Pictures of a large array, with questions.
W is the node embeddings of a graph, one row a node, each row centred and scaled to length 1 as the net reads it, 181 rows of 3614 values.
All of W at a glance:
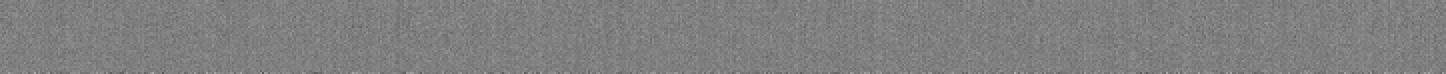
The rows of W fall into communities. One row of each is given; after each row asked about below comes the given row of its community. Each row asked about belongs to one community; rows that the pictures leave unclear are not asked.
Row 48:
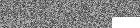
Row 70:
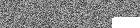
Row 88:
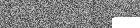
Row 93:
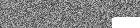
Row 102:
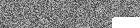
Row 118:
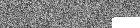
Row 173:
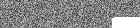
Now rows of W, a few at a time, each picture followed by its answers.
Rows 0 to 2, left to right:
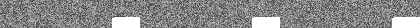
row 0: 118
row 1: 173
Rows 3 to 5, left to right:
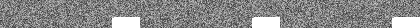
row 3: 102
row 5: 48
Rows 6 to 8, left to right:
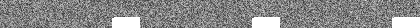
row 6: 118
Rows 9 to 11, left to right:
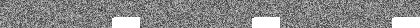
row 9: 48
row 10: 93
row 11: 118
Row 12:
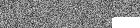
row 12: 70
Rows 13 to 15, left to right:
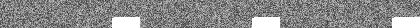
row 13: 102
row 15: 118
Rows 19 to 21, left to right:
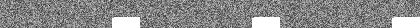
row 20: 70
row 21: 173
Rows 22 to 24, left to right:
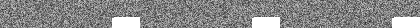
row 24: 93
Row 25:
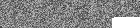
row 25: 93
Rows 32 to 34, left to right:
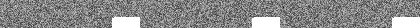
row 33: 173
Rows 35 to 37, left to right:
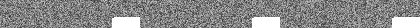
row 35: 118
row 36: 173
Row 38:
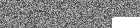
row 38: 48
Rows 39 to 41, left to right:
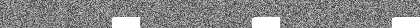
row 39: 93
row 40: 93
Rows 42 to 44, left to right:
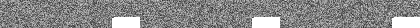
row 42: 88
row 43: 88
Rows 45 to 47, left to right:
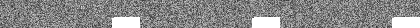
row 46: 173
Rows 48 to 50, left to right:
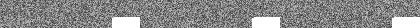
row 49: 173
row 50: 88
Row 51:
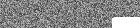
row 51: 102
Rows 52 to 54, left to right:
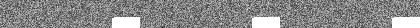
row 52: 48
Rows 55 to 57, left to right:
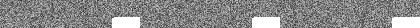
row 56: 88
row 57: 70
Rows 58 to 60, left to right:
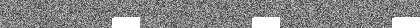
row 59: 48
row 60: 88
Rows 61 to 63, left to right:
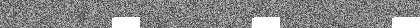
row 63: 48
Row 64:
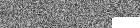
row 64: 48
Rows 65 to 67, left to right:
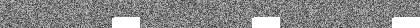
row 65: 88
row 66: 93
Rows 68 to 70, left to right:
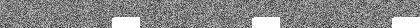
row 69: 173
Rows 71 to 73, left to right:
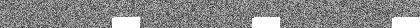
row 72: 93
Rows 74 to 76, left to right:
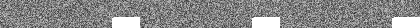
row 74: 102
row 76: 93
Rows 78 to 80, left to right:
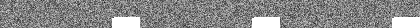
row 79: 118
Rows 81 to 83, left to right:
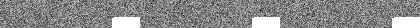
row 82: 102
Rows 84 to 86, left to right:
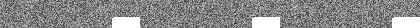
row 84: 102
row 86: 88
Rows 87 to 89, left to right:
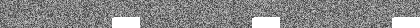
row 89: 102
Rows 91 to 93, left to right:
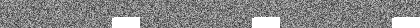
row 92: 93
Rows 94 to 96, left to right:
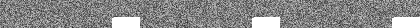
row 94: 102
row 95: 118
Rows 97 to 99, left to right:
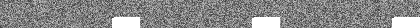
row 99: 118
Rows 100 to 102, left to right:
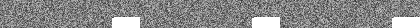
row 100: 93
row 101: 93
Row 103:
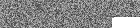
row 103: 173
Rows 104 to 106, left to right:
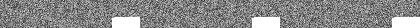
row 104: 118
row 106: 88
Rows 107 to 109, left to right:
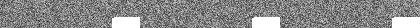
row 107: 70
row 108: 118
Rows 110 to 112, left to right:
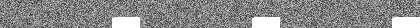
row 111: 173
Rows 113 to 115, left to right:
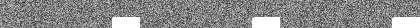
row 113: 48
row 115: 93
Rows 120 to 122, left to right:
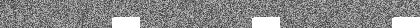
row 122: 70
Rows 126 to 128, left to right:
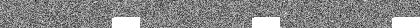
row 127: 48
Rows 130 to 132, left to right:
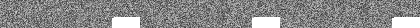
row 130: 118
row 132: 48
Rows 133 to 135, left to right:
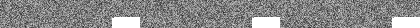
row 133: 173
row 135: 118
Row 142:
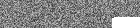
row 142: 93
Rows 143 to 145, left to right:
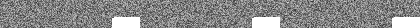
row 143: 88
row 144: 118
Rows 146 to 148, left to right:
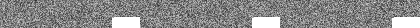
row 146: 48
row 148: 102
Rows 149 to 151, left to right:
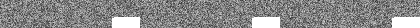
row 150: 93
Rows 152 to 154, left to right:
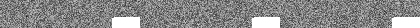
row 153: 173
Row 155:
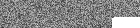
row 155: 88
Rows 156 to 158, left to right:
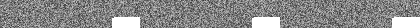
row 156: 93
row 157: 88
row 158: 48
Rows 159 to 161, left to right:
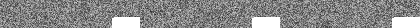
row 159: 48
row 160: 48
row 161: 118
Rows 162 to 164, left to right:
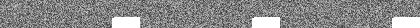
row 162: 88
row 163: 173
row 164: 102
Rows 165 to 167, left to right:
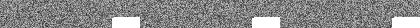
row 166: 118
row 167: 88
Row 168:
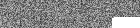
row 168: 48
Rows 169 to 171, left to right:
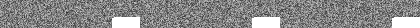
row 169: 118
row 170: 93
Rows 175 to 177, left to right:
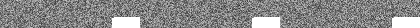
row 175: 93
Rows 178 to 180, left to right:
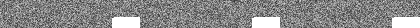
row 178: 70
